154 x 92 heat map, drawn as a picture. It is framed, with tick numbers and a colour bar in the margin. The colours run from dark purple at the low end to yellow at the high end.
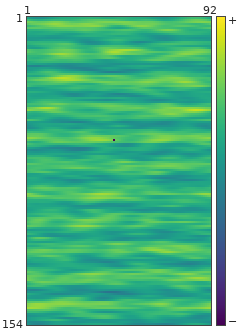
Streaks run across, left to right. Horizontal stripes repeat 11 times down the table. A single lone cell is far lower than the cells round it.
